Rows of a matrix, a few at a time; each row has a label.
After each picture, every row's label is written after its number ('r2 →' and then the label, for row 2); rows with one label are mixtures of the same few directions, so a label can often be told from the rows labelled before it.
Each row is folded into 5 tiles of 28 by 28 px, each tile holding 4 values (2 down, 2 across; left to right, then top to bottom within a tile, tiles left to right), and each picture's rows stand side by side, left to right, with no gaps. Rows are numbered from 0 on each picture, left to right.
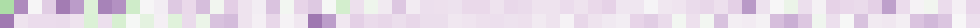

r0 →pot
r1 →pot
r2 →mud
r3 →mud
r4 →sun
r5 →sun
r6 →sun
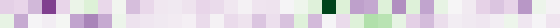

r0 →sun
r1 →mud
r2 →sun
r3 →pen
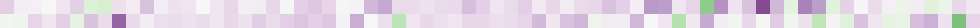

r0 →mud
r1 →pot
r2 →mud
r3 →sun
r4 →mud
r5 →pot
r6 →sun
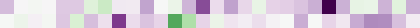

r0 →mud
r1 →mud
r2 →sun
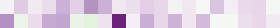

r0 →sun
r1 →pot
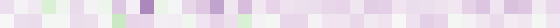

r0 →sun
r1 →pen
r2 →mud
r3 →mud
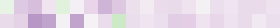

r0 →mud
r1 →mud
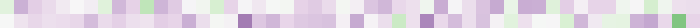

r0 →pen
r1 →pen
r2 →mud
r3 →pot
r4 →sun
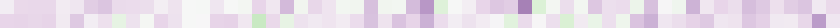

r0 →mud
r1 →sun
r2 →pot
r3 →pen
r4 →pot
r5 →sun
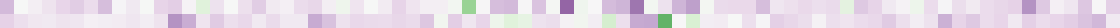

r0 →pen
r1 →mud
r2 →mud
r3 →sun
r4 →pen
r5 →pot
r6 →pen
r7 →sun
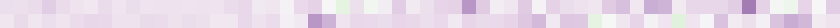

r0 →sun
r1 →pen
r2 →mud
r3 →sun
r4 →mud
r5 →sun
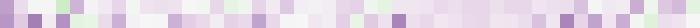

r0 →pot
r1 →mud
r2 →mud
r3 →sun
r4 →pot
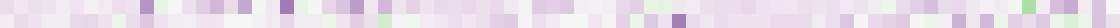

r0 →sun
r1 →pen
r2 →pen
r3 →pen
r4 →mud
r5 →sun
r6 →sun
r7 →sun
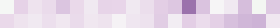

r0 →pot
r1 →sun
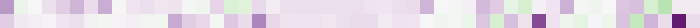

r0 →pen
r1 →mud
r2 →pen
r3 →mud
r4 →mud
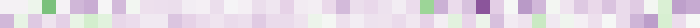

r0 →sun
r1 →mud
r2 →mud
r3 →pot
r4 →pen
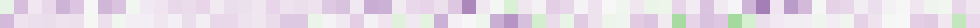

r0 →pot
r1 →pot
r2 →mud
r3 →sun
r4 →sun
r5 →mud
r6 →sun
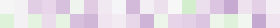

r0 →pot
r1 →sun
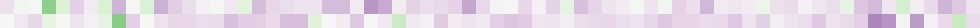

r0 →sun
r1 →pen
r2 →mud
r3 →sun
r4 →pen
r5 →pot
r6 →mud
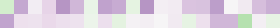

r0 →pot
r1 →pen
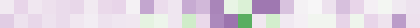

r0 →pot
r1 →pen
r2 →mud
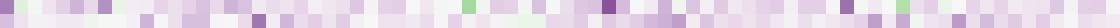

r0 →pen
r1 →sun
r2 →pot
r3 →sun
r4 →sun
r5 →pot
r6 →pot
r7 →pot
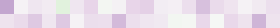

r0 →pot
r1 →mud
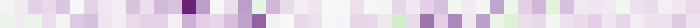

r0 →pot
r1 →sun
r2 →sun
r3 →pot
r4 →pot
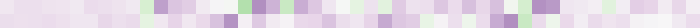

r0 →pen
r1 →pen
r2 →pen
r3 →pen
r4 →sun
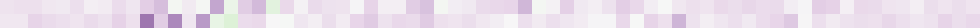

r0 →mud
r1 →pot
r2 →pot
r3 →pen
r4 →mud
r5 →pen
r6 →pen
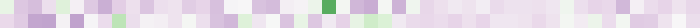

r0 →mud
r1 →pen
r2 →sun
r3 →pot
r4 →pot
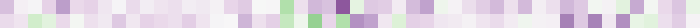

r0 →mud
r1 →pen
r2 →pot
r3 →pen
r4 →pot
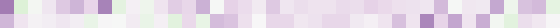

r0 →pen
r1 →pot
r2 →sun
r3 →pot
